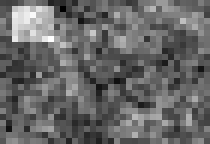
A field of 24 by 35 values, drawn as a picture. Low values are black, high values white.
Ninth with the highest average: top left. Mirror symmetry: none. Odd patch: higher, in the top left. Average level on the scale: 40%.
